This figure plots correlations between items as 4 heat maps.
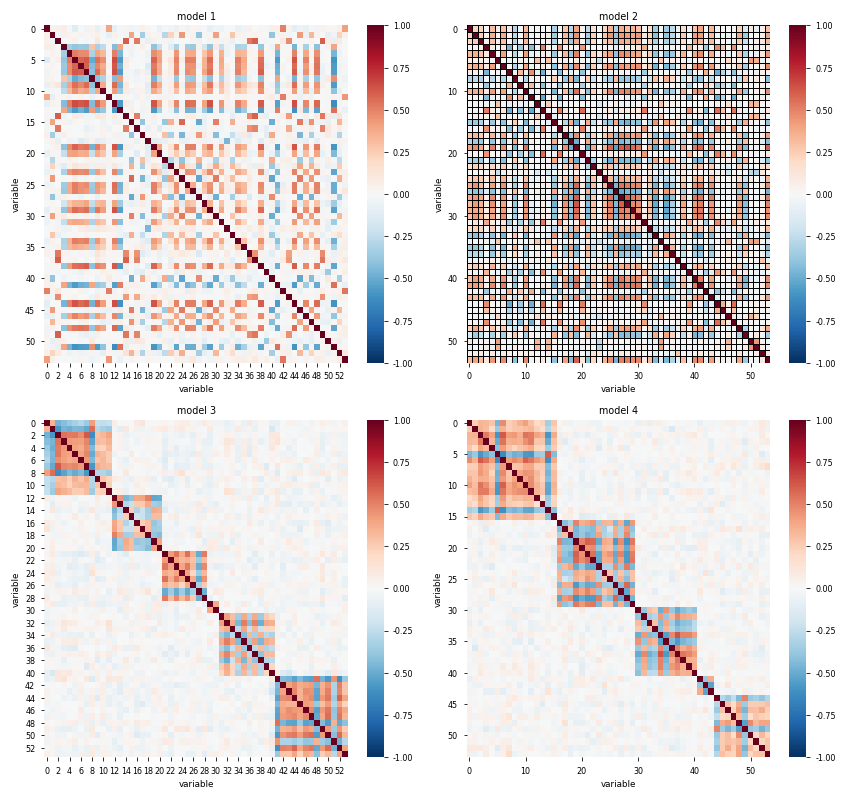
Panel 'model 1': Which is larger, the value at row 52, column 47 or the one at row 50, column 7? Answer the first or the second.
the first
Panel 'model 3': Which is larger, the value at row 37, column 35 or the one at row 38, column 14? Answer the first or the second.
the first
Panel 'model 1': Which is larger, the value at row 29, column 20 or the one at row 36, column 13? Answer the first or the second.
the first
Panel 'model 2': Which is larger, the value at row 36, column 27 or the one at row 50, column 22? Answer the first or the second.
the second
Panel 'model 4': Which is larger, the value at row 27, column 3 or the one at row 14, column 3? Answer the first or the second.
the first
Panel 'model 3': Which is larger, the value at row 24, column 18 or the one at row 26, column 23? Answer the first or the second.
the second
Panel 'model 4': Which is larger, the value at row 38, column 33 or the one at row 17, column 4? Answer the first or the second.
the second
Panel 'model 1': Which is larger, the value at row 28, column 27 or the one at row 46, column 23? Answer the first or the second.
the second
